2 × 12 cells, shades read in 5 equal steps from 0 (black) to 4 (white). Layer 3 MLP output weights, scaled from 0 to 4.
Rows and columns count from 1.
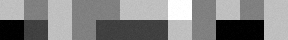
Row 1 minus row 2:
3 1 0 0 1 2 2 1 0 3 2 0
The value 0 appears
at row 2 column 1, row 2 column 10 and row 2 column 11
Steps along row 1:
down up down same up same up down up down up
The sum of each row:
32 17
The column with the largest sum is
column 8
